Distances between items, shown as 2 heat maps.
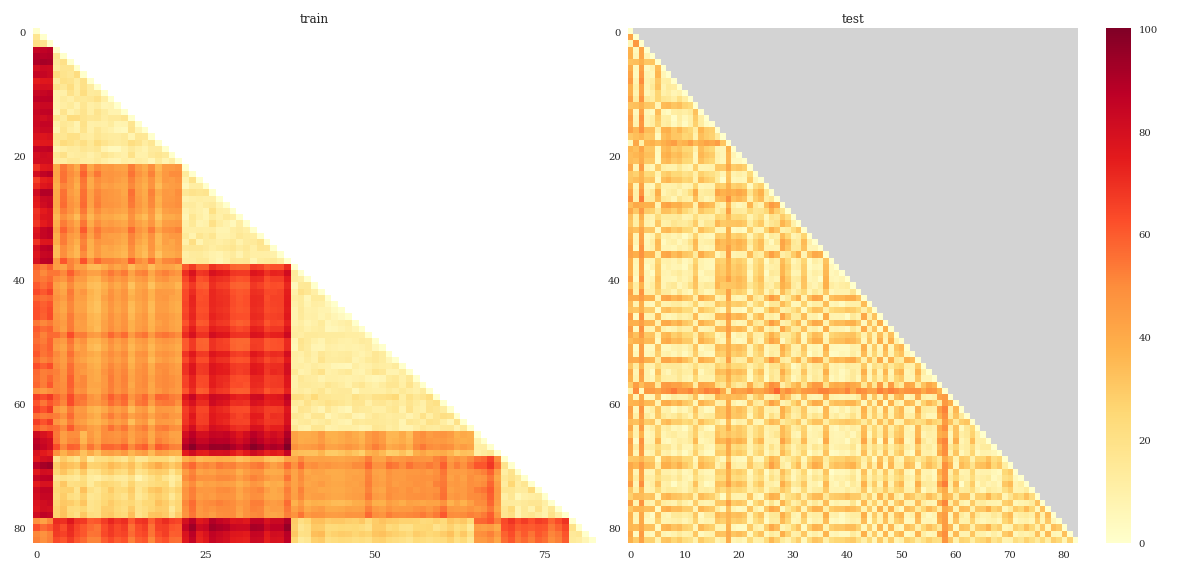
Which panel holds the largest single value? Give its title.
train
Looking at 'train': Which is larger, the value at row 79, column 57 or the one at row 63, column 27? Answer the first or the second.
the second
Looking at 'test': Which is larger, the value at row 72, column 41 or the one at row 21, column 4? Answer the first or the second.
the second
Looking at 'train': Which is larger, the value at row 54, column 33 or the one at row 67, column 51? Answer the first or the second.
the first
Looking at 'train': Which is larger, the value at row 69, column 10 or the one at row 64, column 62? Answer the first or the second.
the first
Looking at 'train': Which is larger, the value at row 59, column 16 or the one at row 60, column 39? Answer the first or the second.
the first
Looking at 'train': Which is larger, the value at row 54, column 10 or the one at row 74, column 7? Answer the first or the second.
the first
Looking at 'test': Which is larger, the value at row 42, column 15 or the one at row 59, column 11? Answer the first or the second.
the second
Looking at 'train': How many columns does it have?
83
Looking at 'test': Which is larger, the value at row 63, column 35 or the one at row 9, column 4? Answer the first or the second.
the first
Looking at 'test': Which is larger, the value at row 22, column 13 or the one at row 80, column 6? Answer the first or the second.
the second
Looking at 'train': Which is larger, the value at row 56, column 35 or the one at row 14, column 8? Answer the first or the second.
the first
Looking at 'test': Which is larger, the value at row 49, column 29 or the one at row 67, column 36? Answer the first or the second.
the second
